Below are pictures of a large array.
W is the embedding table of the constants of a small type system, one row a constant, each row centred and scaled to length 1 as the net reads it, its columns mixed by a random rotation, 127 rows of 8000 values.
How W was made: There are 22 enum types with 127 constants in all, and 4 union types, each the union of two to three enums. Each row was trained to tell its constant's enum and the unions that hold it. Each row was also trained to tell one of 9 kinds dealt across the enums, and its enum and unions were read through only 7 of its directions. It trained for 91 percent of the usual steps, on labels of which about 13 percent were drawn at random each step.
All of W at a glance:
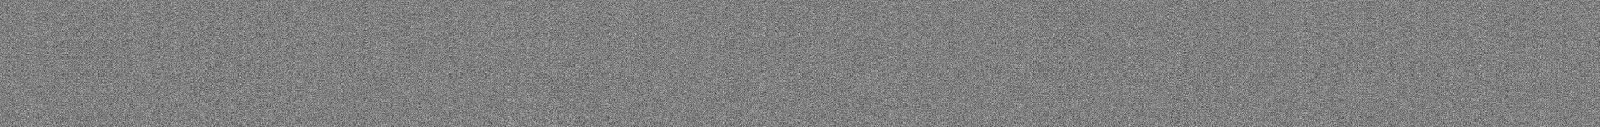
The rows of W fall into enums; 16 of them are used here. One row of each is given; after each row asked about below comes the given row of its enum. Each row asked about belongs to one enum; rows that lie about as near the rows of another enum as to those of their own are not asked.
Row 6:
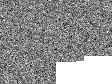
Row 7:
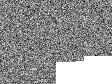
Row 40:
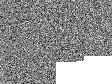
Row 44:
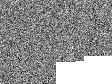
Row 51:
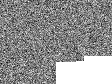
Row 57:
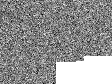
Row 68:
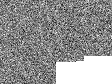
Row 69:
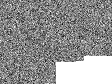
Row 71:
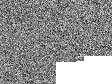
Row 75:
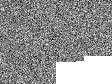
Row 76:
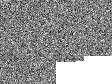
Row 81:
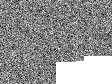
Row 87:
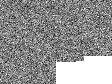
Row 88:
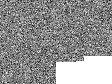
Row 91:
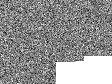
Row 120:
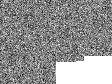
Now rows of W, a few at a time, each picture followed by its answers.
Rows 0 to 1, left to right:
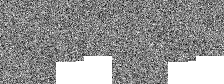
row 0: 81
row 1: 87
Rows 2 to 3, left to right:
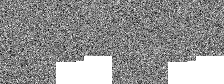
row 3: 44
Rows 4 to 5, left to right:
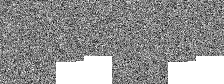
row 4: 6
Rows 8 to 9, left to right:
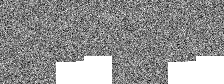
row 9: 51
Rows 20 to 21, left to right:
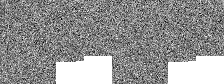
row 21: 68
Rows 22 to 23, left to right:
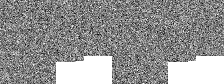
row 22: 69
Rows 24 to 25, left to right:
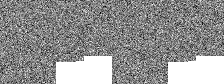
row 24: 88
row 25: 6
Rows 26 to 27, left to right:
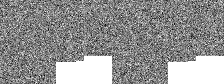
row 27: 69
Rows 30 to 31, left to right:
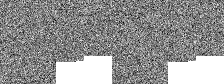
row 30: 7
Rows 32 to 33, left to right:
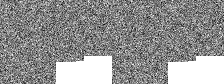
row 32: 91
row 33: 6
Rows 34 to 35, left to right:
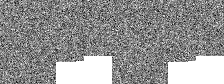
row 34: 81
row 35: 69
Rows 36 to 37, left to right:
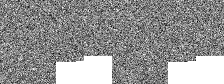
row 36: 7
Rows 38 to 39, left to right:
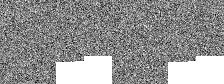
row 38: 51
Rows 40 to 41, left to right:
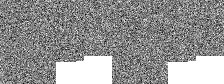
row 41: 44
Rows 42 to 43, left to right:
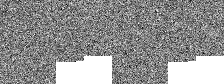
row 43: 87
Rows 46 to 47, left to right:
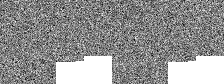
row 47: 57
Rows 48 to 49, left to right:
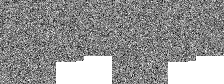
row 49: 120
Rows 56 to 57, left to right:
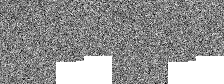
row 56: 57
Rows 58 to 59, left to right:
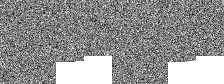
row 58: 44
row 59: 68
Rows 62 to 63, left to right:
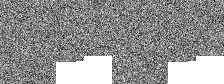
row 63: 91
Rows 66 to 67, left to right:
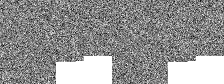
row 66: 81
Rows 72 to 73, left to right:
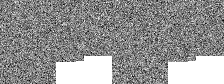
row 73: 7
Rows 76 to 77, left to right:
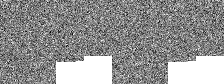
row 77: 68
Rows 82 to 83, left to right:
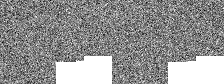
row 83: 51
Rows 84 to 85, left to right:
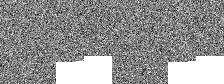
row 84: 68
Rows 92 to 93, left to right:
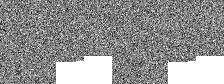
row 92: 40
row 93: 76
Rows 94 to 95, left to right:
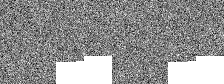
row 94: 87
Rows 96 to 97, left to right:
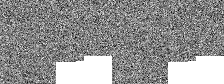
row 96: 71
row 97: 81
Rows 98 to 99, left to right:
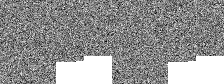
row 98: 7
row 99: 44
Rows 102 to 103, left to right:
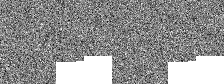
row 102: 87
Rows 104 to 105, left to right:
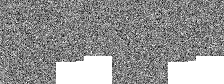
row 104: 69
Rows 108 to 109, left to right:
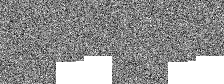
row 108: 88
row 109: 76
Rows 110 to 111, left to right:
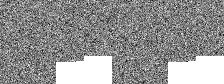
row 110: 6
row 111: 7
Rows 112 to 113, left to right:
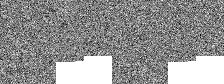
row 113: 6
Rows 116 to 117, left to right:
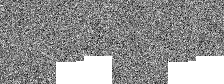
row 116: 75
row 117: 87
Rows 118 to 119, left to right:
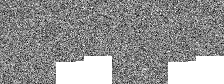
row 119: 68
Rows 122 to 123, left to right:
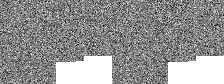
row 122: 44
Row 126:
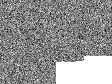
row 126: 69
